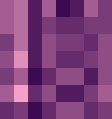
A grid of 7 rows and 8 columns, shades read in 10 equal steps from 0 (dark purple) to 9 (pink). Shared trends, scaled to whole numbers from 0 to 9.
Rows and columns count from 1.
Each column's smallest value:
2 3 0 2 0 1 1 3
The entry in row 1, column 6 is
1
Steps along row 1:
up down up down up up down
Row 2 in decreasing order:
6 5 3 3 3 2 2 1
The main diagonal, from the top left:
5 6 1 4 4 1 2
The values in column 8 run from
3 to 5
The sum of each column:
27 43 6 24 16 17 19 26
